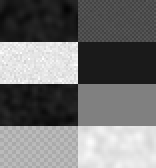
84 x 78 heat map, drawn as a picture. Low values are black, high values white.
It is made of 4 by 2 panels. Panel 1,1: very low, blotchy, faint in contrast. Panel 1,2: low, checkered, faint in contrast. Panel 2,1: very high, fine-grained, faint in contrast. Panel 2,2: very low, flat. Panel 3,1: very low, blotchy, faint in contrast. Panel 3,2: middling, flat. Panel 4,1: high, checkered, faint in contrast. Panel 4,2: very high, blotchy, faint in contrast.
